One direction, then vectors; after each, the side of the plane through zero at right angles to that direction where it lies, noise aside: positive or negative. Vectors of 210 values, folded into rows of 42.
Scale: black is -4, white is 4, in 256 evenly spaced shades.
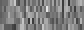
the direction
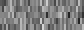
positive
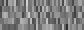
positive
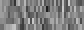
negative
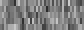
negative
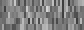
positive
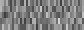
negative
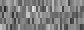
positive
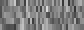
positive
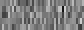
positive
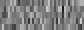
positive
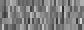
positive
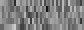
negative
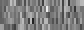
positive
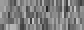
negative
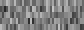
positive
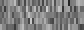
positive
